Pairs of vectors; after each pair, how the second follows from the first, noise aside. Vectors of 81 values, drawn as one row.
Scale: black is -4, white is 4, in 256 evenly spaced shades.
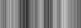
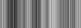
wrapped around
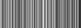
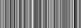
shuffled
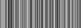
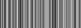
wrapped around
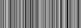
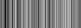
shuffled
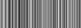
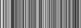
shuffled
